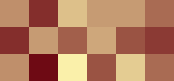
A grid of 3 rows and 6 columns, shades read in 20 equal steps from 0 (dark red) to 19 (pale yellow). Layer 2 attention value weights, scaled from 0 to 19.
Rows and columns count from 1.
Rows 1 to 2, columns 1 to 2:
11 3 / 3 12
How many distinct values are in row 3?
6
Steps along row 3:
down up down up down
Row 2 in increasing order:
3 4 6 7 12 13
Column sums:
25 15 41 31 34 20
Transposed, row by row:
11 3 11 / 3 12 0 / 15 7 19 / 12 13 6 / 12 6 16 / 8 4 8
